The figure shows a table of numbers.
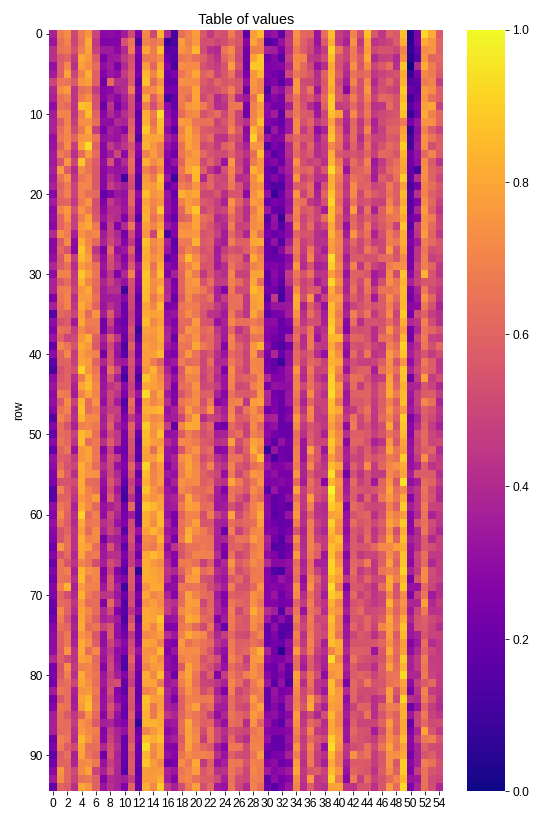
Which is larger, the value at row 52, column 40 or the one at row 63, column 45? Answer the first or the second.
the first
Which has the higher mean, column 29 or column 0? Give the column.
29
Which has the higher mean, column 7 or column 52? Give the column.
52
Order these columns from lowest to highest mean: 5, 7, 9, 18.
7, 9, 18, 5
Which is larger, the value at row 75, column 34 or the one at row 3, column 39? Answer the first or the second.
the second
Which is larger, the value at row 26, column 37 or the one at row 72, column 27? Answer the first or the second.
the second
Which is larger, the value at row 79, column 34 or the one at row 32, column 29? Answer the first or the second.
the second
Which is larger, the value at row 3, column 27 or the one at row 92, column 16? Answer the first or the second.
the second
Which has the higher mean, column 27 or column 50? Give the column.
27
